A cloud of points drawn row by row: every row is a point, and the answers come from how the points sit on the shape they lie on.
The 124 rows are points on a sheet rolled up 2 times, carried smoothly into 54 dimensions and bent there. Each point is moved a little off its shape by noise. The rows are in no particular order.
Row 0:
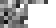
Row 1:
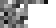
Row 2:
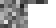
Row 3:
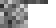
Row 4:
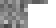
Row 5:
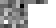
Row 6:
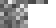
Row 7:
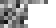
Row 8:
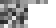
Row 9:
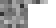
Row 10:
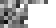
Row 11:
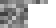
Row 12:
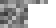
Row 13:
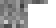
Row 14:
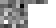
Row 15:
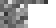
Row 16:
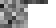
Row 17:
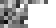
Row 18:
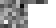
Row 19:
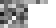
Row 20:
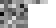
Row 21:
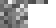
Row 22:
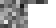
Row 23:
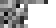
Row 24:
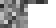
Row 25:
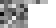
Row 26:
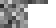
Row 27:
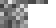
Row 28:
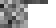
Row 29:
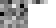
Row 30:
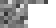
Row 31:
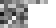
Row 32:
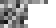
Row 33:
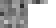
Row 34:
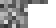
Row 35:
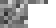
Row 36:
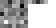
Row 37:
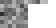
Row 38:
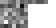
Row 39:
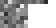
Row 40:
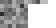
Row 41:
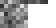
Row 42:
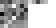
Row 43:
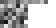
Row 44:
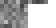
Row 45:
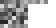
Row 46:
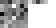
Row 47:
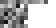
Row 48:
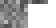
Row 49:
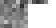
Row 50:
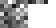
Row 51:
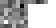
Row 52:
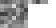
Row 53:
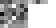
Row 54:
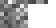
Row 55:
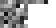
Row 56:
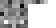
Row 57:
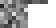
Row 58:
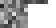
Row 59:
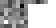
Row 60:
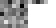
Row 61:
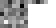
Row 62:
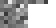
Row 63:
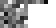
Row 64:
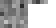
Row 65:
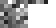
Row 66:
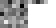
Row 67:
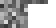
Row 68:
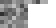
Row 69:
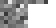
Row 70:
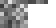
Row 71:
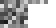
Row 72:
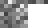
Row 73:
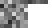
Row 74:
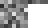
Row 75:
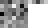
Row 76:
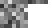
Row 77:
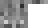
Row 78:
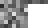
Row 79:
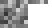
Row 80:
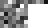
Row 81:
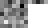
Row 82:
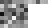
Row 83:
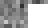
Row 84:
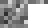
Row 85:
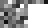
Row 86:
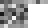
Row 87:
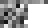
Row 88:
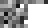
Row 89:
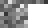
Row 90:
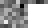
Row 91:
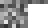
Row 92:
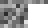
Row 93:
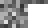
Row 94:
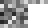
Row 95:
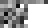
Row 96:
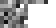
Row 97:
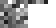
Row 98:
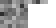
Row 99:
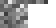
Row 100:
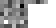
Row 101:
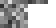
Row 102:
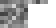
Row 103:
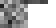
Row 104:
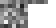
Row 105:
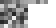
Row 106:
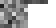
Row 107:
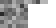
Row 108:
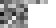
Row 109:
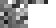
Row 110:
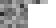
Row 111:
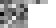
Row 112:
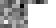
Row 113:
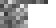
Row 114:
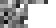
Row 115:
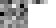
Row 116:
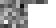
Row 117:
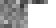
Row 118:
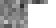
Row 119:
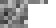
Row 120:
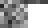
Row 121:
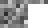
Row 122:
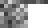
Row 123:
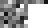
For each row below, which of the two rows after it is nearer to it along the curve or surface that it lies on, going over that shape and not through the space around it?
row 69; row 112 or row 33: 33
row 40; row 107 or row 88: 107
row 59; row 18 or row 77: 18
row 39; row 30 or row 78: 30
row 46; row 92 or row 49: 92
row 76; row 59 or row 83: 59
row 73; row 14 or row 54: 54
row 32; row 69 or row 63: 63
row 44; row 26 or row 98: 98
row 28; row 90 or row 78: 78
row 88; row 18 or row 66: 66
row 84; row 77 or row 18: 77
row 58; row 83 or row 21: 21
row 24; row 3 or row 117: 3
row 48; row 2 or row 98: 98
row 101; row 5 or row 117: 5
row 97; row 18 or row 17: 17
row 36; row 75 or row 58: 75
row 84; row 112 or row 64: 64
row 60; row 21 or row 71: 71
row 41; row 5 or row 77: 5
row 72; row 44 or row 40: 40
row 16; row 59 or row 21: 21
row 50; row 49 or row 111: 111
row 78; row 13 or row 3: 3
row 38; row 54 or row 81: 81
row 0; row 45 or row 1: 1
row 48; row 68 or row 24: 68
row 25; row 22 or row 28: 22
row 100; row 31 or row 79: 31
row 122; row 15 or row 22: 15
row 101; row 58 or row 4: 58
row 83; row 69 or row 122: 69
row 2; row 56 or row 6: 56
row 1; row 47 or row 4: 47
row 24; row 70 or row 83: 70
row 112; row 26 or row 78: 78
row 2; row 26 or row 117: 26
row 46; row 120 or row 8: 8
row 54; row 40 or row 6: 6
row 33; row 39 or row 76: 39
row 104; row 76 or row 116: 116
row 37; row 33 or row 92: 33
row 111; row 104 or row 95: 95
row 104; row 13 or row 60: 60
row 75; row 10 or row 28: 10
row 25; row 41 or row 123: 123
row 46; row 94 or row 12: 94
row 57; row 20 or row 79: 79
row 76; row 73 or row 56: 73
